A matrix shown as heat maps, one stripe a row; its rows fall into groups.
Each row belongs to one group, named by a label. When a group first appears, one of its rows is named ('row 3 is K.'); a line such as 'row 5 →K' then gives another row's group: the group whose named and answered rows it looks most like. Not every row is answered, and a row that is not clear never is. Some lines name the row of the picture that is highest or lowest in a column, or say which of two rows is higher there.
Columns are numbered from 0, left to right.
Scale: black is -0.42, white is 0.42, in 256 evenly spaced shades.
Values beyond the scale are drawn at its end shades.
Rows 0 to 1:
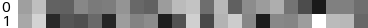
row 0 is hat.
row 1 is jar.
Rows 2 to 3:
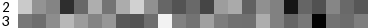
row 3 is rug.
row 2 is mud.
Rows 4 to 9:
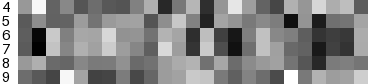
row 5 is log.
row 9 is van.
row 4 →jar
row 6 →rug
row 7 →rug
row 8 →hat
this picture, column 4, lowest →4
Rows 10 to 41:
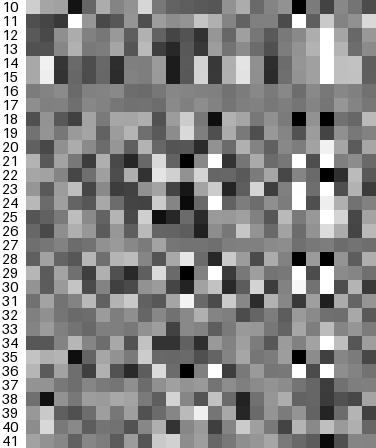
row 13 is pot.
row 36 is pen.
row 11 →van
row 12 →pot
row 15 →jar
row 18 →log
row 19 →log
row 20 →pot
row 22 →hat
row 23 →pen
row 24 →pen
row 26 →pot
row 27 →mud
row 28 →log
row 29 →pen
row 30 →pen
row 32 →hat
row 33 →jar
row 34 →pot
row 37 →hat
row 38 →rug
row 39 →hat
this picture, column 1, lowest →38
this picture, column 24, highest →11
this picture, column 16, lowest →31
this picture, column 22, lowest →22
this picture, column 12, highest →39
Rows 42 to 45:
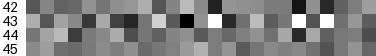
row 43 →pen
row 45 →hat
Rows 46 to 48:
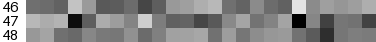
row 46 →van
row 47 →mud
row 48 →hat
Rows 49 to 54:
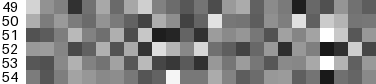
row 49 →mud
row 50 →pen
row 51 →pot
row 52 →hat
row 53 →pot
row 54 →rug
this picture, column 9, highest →52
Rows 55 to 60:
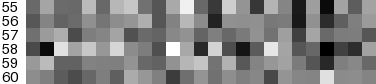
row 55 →log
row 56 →log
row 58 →rug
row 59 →hat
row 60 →jar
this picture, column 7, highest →55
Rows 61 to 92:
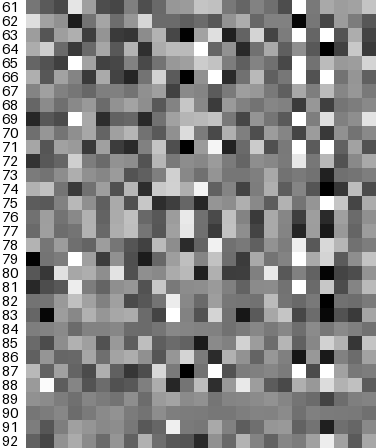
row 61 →van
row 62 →mud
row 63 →pen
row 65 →van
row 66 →pen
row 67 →jar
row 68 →log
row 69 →van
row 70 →log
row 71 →pen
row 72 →van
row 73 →rug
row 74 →hat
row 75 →pot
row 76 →log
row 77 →log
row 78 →pen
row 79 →van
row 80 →rug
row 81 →van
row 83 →rug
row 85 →pot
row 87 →pen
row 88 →jar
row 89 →hat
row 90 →mud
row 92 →pot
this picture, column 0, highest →62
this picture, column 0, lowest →79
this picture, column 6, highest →80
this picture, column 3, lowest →62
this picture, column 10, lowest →88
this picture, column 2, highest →80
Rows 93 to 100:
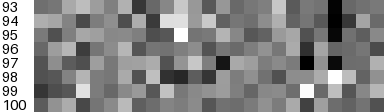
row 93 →rug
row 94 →hat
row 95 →rug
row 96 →mud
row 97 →log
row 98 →pot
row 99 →van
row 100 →mud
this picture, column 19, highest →99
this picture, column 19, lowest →97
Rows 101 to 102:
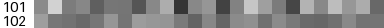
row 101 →jar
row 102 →mud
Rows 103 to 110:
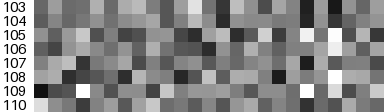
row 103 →log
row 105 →pen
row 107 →mud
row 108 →jar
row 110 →mud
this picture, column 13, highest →105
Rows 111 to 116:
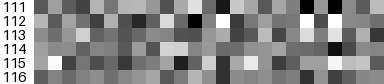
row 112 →pen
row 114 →hat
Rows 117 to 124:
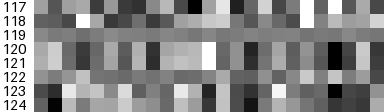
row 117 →pen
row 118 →van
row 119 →mud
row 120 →hat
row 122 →pen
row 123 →rug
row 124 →rug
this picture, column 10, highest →123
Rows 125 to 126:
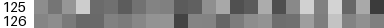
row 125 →pen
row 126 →jar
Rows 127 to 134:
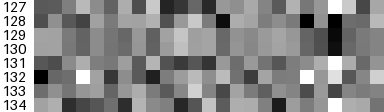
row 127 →pot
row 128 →log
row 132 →van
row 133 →log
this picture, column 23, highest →134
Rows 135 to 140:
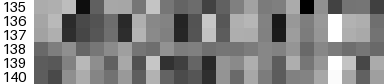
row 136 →jar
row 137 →jar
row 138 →mud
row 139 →pot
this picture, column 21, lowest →135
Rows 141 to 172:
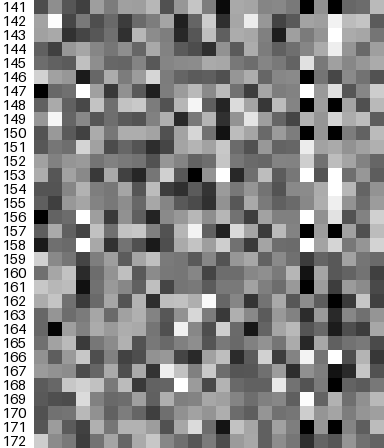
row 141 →log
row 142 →jar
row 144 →pot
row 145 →van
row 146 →mud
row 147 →van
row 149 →jar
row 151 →van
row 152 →pen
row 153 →pen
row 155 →pot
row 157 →log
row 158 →van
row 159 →mud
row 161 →mud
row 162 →hat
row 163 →log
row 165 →mud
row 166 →pen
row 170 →van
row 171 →log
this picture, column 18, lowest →167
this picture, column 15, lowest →164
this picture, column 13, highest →153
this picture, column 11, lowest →153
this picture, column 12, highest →162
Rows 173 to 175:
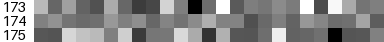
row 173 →pen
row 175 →rug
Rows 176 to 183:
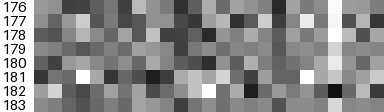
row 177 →pen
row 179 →jar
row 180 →pot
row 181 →van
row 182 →hat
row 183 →jar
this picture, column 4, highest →181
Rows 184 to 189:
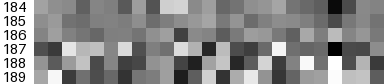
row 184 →hat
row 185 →hat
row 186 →jar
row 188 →pen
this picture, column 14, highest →189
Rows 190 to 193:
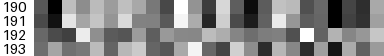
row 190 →rug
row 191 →rug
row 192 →van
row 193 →log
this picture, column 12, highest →192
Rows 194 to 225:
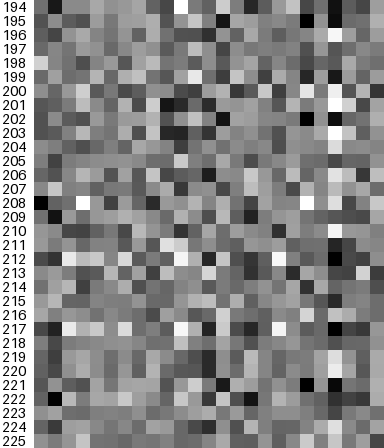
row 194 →rug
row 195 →log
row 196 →pot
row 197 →log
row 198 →mud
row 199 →log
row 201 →pot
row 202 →log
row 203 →pot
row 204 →jar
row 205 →rug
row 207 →jar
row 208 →van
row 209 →rug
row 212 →rug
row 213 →hat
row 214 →mud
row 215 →hat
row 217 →rug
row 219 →pot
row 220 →pot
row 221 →log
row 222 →rug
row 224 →pot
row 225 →pen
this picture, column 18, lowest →213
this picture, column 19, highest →208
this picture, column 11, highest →199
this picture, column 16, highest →200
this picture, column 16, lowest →199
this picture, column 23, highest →213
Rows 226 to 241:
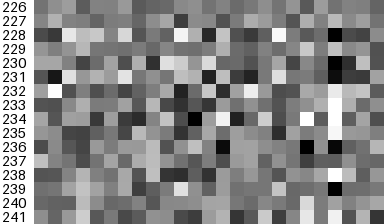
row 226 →mud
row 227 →jar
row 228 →rug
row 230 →hat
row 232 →jar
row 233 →pot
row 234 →pen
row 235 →jar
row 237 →mud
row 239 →rug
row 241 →pen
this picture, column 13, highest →234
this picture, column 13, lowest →236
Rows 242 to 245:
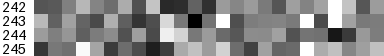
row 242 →pot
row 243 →pen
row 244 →hat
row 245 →van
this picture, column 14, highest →242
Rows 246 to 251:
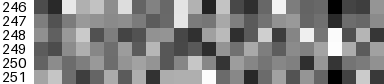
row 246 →rug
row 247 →rug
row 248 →pen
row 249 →pot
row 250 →log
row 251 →hat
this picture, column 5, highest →251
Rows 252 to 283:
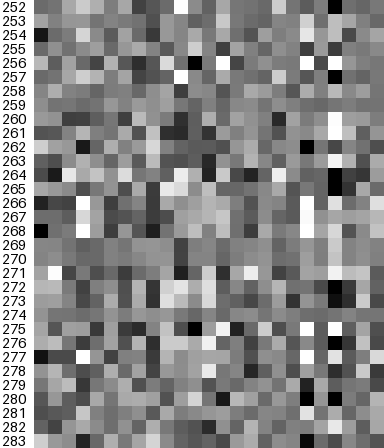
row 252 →rug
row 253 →pen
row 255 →log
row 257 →rug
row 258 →jar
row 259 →mud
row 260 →jar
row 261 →pot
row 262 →mud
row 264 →rug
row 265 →hat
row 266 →van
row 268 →van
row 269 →jar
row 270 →jar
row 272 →hat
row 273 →hat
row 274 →mud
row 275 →pen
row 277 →van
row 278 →hat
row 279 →mud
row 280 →log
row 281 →van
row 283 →mud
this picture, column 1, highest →271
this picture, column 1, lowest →264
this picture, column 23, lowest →264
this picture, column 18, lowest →273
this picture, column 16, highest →275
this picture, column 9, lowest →261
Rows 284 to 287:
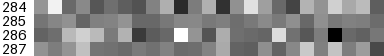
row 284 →jar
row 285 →mud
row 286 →rug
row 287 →pen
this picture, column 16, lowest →286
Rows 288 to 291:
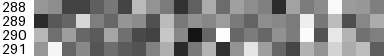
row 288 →jar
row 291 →jar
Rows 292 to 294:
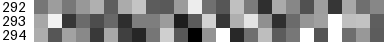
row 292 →log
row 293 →jar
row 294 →pen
